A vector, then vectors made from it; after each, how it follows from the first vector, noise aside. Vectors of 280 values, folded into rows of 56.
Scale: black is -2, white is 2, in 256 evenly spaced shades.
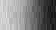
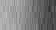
shrunk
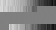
partly zeroed
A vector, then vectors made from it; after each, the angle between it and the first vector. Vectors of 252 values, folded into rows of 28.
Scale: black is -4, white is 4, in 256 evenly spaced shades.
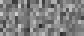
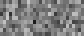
partly opposed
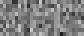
nearly parallel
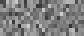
partly opposed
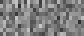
nearly opposite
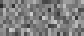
orthogonal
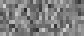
orthogonal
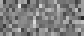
partly aligned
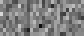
nearly parallel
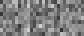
nearly opposite
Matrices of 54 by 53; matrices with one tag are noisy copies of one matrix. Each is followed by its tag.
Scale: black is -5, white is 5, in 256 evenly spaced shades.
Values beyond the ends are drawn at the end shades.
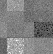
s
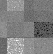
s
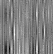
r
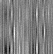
r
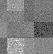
s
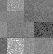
s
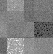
s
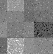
s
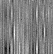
r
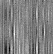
r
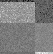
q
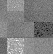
s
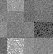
s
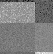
q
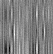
r
